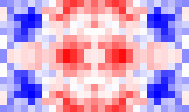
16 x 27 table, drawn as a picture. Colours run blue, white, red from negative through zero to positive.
No overall slope runs across the table. No row or column stands out. It mirrors both left to right and top to bottom. The field is mottled with small blotches. The ninth with the highest average is the centre.
